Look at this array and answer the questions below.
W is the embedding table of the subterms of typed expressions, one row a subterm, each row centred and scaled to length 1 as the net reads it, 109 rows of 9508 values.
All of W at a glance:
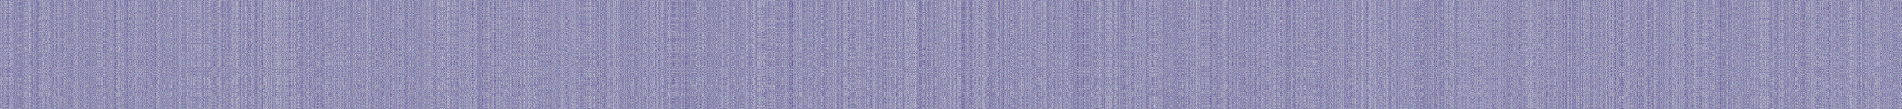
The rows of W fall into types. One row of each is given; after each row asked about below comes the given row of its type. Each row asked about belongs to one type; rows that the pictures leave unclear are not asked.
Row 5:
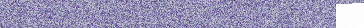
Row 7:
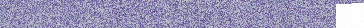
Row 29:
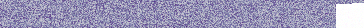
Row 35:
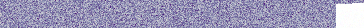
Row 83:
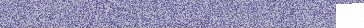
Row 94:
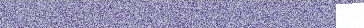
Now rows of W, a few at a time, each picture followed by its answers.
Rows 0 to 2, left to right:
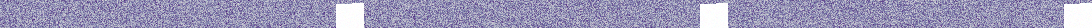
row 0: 35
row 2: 29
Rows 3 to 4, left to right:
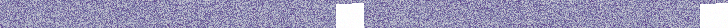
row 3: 7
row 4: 29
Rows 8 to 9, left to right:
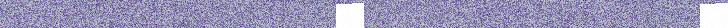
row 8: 29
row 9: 7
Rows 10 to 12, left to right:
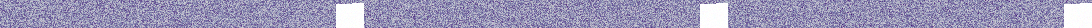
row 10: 29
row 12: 5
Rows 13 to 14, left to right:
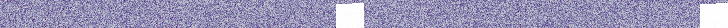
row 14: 29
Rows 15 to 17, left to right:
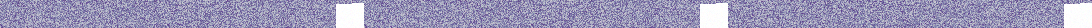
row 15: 7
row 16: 7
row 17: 29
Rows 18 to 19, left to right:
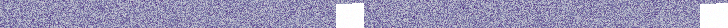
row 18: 35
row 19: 35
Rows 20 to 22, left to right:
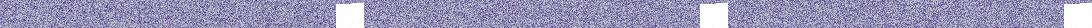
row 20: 94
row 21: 7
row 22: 7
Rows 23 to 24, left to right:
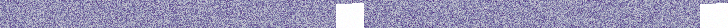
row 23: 35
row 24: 5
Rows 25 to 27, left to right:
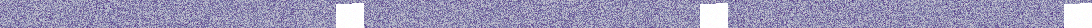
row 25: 83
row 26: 7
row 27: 35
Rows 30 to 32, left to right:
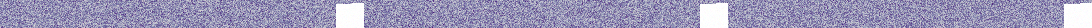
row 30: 5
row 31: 5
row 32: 94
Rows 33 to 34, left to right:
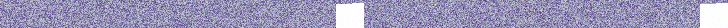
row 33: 29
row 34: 35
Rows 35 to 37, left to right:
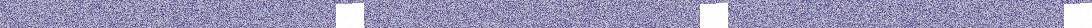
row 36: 94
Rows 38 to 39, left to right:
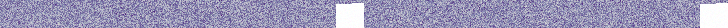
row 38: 7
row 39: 83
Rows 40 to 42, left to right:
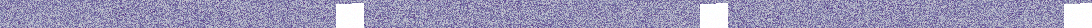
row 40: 7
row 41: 29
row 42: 35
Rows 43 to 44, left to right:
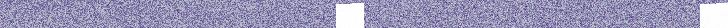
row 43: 7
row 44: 94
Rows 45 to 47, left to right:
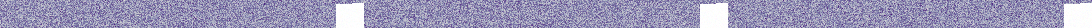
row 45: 94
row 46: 29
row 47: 35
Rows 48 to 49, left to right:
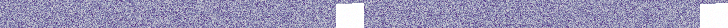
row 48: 35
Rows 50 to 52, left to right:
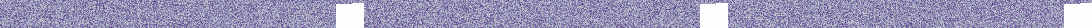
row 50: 29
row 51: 35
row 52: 94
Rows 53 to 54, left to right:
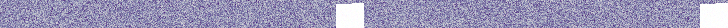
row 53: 83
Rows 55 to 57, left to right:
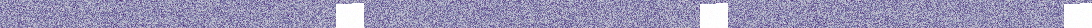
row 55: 5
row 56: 83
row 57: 83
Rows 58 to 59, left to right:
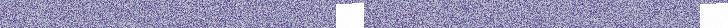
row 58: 94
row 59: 35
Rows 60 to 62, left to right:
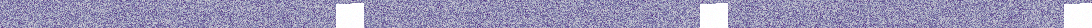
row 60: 7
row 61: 5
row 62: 83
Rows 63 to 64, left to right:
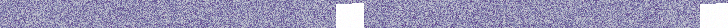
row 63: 83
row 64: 83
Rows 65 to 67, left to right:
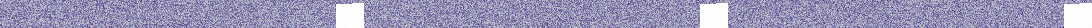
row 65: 29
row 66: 94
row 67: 7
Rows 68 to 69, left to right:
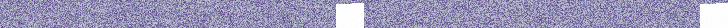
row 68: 7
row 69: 35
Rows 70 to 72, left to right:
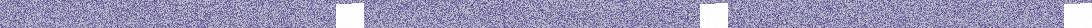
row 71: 7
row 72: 35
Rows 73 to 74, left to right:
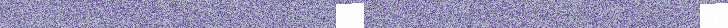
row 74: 5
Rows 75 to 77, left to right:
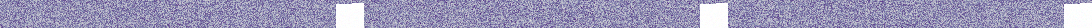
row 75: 7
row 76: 7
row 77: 29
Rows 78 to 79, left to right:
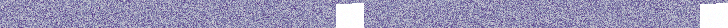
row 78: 94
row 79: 83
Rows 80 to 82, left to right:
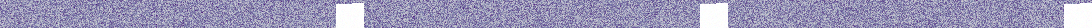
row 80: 29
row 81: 35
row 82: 83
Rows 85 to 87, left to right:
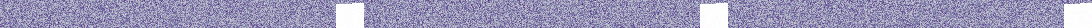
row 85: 35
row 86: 35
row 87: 29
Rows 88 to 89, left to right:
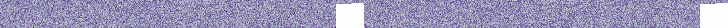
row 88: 7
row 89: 7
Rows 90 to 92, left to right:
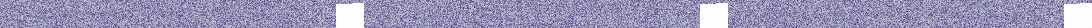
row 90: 5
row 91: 83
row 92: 5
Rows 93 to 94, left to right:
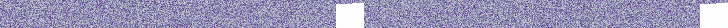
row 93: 29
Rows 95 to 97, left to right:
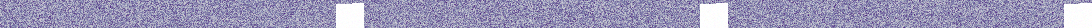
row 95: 35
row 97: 5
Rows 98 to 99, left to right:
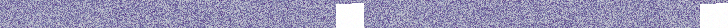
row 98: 7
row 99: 83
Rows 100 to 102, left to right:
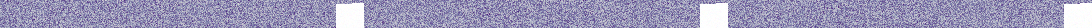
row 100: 35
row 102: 83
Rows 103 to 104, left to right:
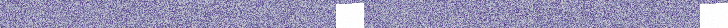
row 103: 7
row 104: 35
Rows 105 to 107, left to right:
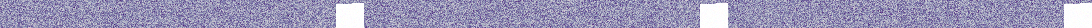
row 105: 5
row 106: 5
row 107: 35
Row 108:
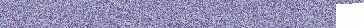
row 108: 83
